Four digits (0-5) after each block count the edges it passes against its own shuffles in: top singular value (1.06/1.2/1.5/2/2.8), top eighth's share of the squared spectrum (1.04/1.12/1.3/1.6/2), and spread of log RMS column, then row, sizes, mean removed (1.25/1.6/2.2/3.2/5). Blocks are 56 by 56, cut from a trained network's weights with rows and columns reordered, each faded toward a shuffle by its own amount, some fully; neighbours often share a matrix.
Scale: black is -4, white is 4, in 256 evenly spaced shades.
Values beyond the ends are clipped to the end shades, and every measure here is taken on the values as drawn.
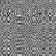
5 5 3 3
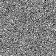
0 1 0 0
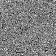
2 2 0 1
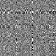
4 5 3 2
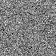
2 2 0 0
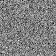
1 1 0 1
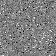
0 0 0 0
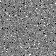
0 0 0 0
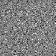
3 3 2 2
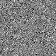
2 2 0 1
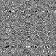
3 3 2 2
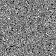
2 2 0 0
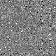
2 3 1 0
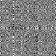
4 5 2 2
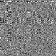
4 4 2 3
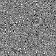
3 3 1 0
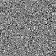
2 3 0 1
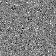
0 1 0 1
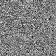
2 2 0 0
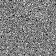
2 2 0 1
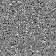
1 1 0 0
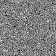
3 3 0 1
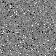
1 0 0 0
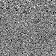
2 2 0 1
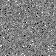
1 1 0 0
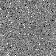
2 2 0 1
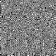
3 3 1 2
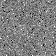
0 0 0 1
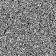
1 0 0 0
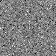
2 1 0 0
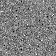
0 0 0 0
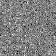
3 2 0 1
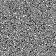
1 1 0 0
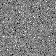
1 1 0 0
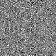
3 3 0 1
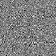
3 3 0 2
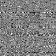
3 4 0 3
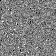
2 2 0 0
